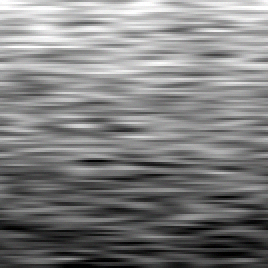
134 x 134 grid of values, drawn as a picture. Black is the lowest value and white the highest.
On average the colour sits 50% of the way up the scale. Streaks run across, left to right. The field climbs toward the top.
